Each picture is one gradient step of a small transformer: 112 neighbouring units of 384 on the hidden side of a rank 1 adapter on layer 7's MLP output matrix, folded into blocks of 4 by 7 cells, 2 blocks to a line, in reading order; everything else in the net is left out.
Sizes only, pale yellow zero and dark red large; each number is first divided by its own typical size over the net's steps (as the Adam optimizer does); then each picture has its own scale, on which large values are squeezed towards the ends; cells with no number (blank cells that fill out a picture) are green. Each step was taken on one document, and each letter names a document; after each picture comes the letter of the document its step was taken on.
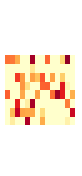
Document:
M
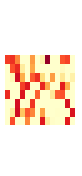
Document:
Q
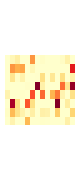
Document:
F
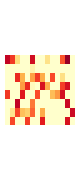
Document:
M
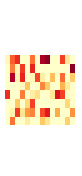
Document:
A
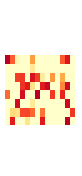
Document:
Q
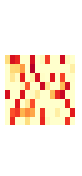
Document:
Q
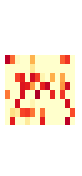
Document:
M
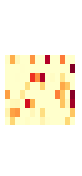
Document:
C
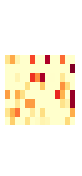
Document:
C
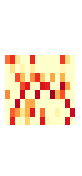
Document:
Q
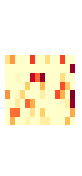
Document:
C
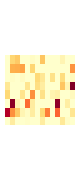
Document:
F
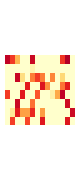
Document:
M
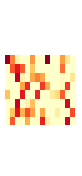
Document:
Q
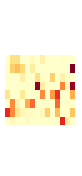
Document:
F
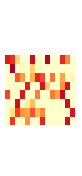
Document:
M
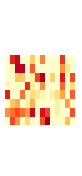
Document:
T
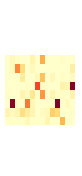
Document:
F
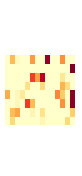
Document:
C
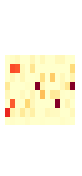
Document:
F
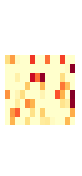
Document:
C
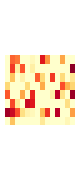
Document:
A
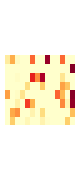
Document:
C
